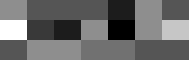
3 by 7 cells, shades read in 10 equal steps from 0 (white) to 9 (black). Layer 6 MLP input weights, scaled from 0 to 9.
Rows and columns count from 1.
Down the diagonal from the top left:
4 7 4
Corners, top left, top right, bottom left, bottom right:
4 6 6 6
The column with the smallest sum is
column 1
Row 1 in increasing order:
4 4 6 6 6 6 8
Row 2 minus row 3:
-6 3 4 -1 4 -2 -4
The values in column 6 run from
4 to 6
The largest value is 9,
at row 2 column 5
